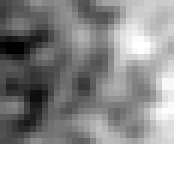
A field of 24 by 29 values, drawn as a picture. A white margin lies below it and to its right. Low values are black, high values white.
Grain: blotchy. Lone odd cells: none. Ninth with the highest average: top right. Slope: up to the right. Stripes: none.
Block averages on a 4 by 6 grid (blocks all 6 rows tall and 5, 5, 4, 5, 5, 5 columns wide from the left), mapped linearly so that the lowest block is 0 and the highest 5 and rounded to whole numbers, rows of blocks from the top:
1 2 3 2 5 5
0 1 2 2 5 5
1 1 2 2 3 5
1 2 2 3 3 5
